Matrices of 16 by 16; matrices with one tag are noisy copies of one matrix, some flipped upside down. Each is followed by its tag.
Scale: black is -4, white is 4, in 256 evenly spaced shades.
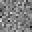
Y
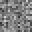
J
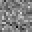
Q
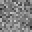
Y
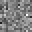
J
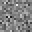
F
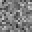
Q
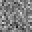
Q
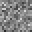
Q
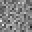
Y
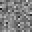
J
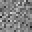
Y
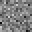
F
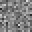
J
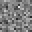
J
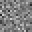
Y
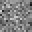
Y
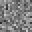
J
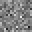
F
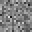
F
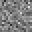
Q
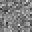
J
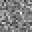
Q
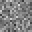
Y
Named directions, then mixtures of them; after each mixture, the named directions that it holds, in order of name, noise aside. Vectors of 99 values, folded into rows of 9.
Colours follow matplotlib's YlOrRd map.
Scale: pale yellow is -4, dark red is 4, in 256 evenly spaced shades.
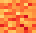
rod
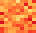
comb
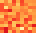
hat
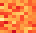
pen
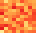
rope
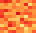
rod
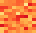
comb, rod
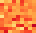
hat, rod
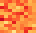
pen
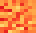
hat, pen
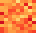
comb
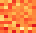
hat, pen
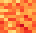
comb, rod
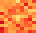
comb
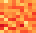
rod, rope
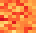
pen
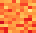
comb, hat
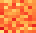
hat, rope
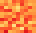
hat, pen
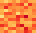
rod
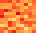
rod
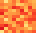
rope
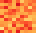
hat, rope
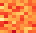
pen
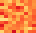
pen, rope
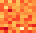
hat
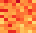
comb, rod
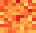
comb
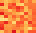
pen, rope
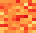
comb, rod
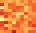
pen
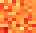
hat
